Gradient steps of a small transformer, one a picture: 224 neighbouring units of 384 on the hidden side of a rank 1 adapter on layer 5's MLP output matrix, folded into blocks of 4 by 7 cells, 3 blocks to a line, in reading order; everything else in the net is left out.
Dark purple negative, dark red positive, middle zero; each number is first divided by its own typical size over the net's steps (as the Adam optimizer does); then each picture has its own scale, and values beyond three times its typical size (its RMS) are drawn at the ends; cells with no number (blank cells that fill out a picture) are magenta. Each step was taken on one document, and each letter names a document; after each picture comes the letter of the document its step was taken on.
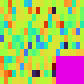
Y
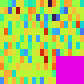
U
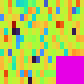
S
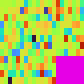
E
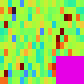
Y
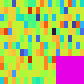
U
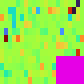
S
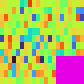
E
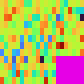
E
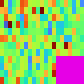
U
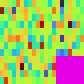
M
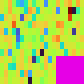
S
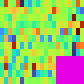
M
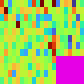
U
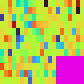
S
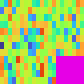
M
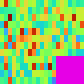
M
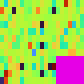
Y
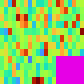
U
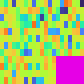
U
